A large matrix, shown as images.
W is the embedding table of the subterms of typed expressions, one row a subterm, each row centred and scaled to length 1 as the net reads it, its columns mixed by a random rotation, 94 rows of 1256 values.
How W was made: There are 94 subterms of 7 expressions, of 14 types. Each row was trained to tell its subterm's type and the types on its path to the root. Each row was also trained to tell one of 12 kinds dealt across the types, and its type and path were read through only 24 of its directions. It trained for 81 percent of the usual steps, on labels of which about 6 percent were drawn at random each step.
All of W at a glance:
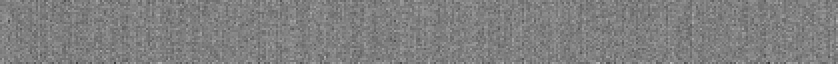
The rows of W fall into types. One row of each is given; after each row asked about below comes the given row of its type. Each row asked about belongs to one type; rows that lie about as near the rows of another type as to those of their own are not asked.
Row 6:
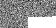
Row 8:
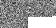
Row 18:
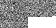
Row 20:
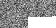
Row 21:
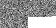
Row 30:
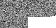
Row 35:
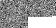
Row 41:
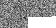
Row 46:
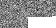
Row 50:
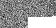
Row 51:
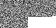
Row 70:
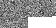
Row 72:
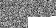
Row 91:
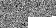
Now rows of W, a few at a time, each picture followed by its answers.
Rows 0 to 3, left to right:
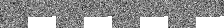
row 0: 20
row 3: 20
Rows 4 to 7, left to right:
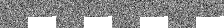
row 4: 91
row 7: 41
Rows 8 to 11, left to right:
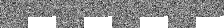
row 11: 51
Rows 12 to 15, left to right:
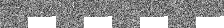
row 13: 72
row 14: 50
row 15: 41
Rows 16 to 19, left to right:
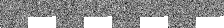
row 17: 21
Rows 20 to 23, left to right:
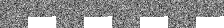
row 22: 50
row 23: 41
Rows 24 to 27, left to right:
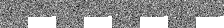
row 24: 72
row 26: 41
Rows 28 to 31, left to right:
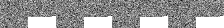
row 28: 21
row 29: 18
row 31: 21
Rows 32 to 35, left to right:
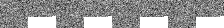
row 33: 21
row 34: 20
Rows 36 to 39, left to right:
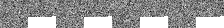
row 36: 51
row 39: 51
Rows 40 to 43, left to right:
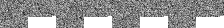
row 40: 70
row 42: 30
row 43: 50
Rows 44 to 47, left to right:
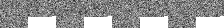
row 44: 72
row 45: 20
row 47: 18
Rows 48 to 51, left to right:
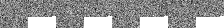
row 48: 91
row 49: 30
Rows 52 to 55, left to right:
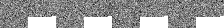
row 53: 20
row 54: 30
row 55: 51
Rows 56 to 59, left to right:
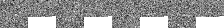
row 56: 35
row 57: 35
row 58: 50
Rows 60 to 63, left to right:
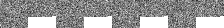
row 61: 30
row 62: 30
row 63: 91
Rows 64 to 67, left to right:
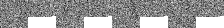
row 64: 41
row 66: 41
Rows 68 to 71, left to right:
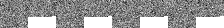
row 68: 21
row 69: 51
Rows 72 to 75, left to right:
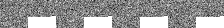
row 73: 91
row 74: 35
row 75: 18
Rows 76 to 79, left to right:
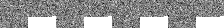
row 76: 20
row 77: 6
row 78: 35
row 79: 21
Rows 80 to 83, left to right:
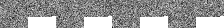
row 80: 46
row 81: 50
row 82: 46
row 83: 18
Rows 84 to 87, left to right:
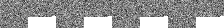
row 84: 18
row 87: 51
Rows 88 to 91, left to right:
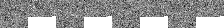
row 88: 91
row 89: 30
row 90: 70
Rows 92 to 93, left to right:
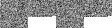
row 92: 18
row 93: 50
